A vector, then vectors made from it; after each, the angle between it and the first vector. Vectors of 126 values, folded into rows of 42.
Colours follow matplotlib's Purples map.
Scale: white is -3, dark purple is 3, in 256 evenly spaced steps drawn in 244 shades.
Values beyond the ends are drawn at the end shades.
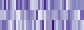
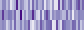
orthogonal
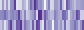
nearly opposite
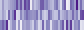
partly aligned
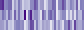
orthogonal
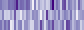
partly aligned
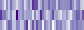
partly opposed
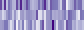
nearly parallel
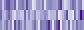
orthogonal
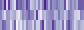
nearly parallel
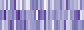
nearly opposite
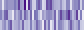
orthogonal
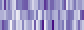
nearly parallel
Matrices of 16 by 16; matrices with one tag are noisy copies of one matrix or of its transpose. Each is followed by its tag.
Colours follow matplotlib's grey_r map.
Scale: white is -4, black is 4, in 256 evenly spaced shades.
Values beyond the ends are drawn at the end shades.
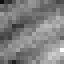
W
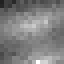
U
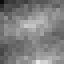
U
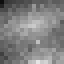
U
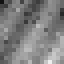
W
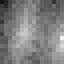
U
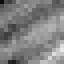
W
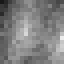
U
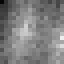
U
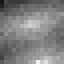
U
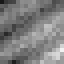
W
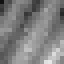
W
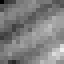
W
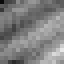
W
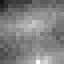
U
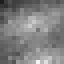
U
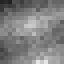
U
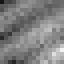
W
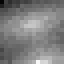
U
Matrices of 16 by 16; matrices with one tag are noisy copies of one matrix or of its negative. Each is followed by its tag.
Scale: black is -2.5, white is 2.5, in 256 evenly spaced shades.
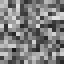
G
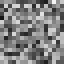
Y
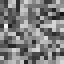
G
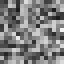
G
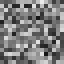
Y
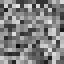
Y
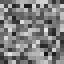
Y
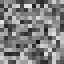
Y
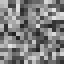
G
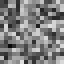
G
